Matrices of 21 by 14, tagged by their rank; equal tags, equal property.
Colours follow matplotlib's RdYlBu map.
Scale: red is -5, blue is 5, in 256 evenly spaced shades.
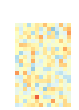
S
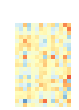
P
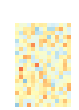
S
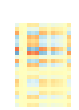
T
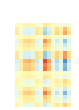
T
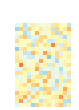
S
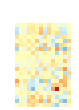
P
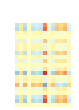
T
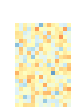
S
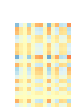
T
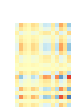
T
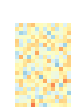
S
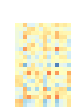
P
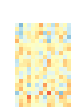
P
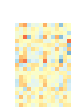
P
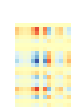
T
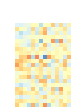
P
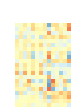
P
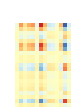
T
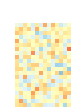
S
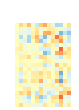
P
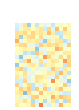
S
